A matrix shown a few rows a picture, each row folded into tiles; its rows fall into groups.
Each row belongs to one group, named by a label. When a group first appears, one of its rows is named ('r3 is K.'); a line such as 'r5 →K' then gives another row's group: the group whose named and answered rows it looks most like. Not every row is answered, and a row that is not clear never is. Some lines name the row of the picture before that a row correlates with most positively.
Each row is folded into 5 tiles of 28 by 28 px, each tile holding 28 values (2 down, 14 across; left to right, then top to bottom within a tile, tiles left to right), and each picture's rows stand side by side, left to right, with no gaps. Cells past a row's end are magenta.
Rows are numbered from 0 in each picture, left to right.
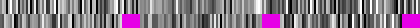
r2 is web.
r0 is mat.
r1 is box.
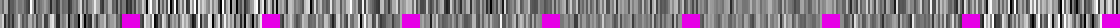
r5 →mat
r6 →web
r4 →mat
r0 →web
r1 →mat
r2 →mat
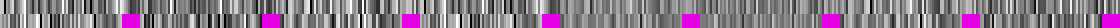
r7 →web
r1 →web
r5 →web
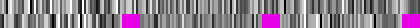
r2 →box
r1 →mat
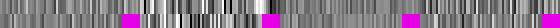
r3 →web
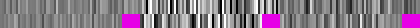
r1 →mat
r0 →web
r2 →web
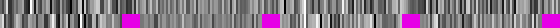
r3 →web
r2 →box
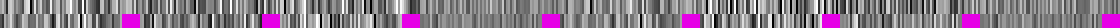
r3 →mat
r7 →mat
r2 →box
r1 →web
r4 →mat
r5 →mat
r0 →mat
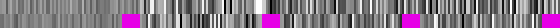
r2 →web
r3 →web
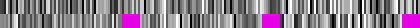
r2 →mat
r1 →box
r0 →web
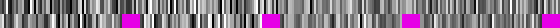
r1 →mat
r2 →mat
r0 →web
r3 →web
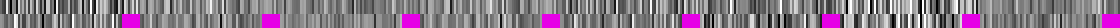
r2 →box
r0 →web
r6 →mat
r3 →mat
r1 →mat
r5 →web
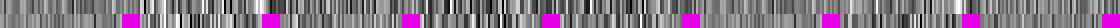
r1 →box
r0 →box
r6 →box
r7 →mat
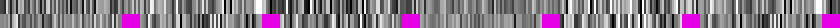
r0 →web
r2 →web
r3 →box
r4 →mat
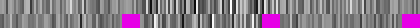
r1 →web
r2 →mat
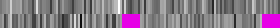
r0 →box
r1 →box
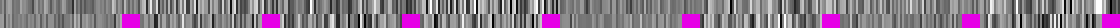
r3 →mat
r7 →box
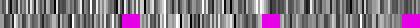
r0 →web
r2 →web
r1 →box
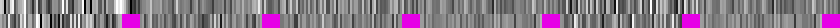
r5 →box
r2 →mat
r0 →box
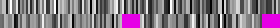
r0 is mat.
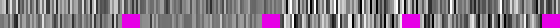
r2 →mat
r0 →mat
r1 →web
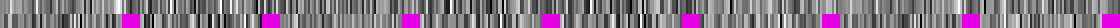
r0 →box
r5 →mat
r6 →box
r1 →web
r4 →web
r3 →web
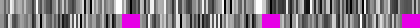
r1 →box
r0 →box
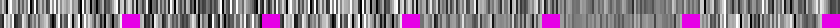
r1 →web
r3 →mat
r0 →mat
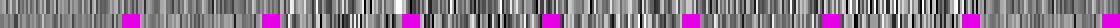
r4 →mat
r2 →box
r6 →mat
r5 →web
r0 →mat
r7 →box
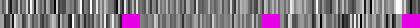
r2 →box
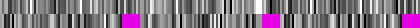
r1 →box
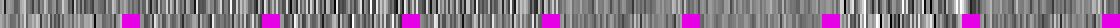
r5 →mat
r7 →box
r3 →web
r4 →box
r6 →box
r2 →web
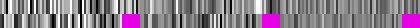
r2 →mat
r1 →box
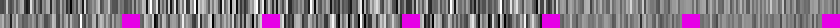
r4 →mat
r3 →web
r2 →web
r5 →mat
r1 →mat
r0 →web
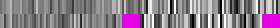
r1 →mat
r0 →box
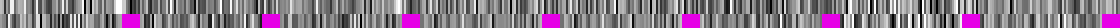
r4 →mat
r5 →web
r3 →mat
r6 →mat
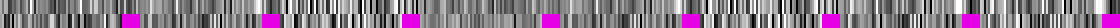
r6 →box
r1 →box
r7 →box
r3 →box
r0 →web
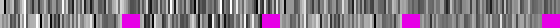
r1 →web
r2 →box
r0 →box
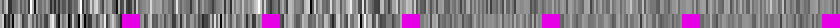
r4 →mat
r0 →web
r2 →mat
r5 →mat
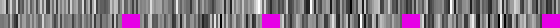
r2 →web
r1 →box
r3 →web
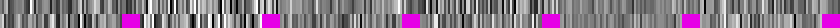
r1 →mat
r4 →box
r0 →web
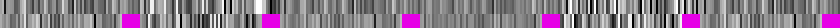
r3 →box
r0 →box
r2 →box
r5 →box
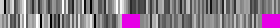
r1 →web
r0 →box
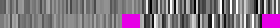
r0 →web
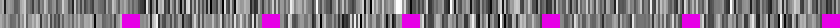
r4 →web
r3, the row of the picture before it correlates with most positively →1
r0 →box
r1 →web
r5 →web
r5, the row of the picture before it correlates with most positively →1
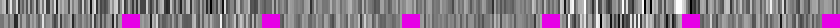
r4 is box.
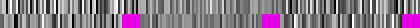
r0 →mat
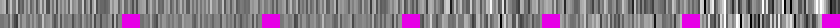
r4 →box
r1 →mat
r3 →mat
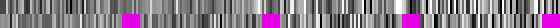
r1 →box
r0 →web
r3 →mat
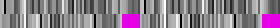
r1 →box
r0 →box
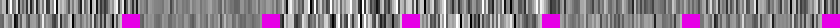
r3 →box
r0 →mat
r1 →mat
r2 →mat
